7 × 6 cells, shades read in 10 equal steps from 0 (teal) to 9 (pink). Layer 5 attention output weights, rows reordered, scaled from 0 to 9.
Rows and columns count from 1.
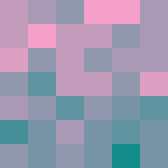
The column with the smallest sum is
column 5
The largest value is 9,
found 3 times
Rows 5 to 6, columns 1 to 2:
6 5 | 2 4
